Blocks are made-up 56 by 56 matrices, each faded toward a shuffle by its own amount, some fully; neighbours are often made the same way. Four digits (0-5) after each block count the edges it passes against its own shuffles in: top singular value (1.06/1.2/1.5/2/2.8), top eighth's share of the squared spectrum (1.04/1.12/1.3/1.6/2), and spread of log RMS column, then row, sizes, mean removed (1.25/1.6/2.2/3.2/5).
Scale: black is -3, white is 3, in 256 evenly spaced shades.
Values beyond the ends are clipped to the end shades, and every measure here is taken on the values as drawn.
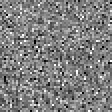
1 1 0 0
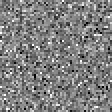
1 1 0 0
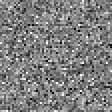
2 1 0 0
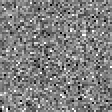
0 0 0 0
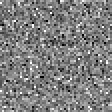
0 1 0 0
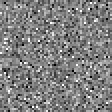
1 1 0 0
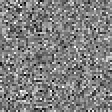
3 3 1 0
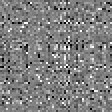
4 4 3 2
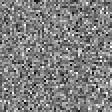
1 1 0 0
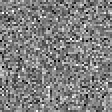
2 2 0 0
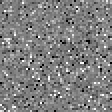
0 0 0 0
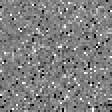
1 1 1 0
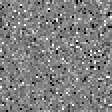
2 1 0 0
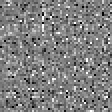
3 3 2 1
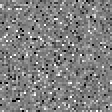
0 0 0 0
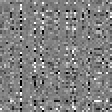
4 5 3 2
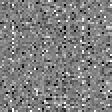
3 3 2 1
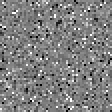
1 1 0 0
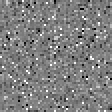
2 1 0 0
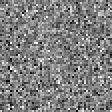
3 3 1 1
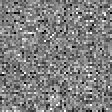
3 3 1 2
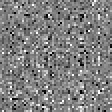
4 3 2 2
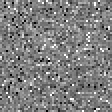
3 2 0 0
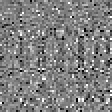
4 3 2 2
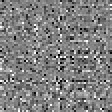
4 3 2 2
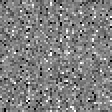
1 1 2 0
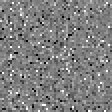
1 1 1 0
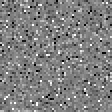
0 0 0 0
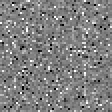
2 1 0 0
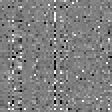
4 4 2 1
